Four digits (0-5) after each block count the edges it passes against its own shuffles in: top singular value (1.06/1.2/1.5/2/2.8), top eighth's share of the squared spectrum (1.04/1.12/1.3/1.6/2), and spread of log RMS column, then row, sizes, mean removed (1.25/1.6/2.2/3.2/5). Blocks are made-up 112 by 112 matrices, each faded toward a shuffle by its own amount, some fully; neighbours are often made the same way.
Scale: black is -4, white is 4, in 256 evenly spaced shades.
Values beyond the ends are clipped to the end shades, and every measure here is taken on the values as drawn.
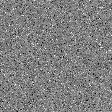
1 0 0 0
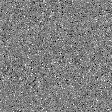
2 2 0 1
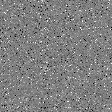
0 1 1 1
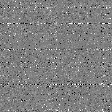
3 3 2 3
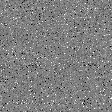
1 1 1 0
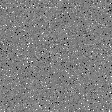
1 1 0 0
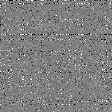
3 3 2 3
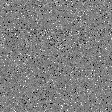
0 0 0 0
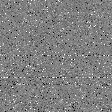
2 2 0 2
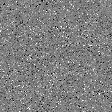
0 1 0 1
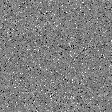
0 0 0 0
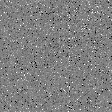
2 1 1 0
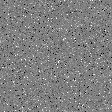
0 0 0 0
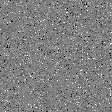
1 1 1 0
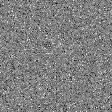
3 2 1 0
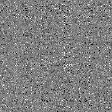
2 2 3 3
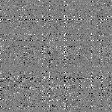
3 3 3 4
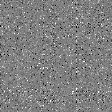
2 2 2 2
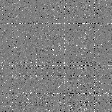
3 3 2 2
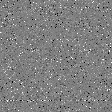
2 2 0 1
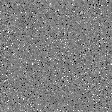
1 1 1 0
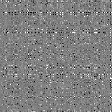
5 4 3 3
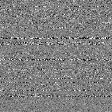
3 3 0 4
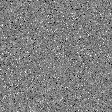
0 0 0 0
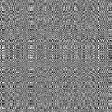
5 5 4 4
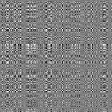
5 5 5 4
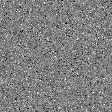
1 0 0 0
